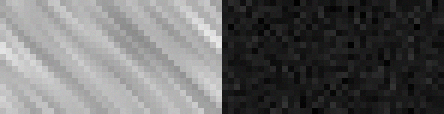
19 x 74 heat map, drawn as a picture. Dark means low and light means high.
It is made of 1 by 2 panels. Panel 1,1: high, slanting down to the right. Panel 1,2: very low, fine-grained, faint in contrast.
